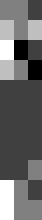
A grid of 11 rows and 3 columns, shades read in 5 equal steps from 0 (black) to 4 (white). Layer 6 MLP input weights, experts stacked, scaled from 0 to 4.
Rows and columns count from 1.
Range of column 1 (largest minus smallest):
3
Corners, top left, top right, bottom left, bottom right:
2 1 4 2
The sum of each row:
5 8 5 5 3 3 3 3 4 7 8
